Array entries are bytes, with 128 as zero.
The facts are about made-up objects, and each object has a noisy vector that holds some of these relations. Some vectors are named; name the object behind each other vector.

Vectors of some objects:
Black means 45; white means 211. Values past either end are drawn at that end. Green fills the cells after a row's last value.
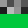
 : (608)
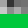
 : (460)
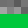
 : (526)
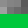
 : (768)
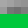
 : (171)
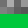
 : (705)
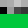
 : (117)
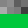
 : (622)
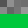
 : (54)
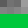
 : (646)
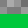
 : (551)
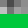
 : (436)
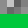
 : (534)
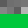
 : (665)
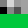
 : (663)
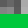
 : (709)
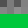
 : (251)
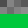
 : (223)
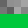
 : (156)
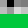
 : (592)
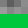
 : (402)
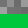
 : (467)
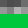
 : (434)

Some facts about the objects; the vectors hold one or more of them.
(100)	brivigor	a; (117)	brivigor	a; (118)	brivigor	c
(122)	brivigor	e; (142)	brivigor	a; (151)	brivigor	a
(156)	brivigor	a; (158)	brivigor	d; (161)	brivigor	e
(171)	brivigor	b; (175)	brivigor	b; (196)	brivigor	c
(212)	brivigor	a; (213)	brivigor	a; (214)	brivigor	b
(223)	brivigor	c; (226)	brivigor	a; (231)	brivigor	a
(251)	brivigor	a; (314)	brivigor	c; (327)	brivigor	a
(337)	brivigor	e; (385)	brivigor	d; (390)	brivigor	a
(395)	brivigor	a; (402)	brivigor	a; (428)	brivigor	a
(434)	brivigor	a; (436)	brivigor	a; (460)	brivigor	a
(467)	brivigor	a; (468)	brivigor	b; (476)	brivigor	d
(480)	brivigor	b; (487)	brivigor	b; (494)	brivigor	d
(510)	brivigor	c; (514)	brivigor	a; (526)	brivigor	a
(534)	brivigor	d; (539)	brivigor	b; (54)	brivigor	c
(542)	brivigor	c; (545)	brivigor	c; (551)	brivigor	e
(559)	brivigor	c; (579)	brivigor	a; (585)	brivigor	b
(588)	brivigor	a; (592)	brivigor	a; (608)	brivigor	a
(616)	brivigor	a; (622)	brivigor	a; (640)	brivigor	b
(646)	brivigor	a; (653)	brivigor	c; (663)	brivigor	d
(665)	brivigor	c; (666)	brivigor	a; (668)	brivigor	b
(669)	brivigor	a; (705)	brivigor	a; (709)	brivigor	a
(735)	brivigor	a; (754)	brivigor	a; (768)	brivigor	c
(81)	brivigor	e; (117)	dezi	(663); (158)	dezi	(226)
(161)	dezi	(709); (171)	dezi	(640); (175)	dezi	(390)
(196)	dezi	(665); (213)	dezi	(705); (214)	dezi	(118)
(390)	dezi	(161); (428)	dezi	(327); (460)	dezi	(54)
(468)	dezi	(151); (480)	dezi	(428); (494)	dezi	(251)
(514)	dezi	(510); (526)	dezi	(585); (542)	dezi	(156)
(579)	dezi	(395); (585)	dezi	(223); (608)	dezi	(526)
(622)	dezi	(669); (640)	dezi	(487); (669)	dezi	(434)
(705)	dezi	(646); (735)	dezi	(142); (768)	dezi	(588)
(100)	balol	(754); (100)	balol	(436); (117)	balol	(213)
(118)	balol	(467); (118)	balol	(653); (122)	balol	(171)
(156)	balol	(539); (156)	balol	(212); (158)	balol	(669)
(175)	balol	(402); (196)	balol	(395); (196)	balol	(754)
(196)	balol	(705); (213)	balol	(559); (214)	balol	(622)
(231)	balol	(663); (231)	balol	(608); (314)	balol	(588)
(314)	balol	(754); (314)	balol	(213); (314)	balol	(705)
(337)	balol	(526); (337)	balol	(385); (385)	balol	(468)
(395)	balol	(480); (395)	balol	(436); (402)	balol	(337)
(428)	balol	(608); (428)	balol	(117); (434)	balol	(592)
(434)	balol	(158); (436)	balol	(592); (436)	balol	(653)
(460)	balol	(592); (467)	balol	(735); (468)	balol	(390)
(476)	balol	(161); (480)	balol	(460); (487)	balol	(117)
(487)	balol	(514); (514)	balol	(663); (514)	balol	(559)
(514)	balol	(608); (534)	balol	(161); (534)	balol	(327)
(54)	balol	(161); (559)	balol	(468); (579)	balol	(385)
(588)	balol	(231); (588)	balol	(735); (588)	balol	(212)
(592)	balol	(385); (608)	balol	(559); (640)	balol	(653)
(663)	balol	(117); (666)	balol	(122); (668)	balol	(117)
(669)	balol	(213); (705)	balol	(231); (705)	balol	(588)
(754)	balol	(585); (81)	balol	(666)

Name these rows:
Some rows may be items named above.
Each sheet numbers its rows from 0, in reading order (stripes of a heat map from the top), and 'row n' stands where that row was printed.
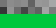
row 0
(231)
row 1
(156)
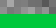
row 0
(539)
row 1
(526)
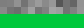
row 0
(545)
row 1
(640)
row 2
(395)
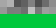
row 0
(494)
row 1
(436)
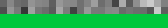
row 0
(669)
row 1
(768)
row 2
(196)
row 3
(539)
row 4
(588)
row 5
(158)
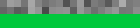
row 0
(314)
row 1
(175)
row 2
(390)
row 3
(223)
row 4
(539)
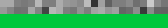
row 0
(214)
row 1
(161)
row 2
(480)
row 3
(468)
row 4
(653)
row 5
(668)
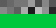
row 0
(665)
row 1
(608)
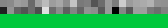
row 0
(428)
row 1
(226)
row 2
(542)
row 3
(390)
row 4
(663)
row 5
(171)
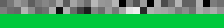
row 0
(510)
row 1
(118)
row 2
(514)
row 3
(487)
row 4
(385)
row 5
(559)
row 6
(585)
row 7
(579)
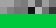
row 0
(214)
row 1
(213)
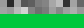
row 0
(337)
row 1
(327)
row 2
(468)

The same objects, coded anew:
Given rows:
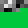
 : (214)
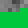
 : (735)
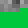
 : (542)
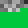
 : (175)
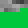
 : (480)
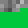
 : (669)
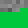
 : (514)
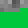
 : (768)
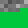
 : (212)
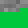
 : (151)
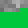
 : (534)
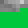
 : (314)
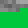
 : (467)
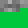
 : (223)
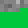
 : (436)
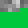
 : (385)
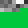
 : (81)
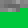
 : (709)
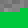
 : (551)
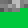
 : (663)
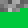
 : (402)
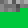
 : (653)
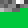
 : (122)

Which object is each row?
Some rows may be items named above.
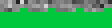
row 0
(428)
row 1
(158)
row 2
(468)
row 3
(161)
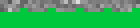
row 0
(402)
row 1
(494)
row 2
(118)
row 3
(494)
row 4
(579)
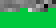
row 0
(709)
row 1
(171)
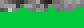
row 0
(526)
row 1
(585)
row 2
(559)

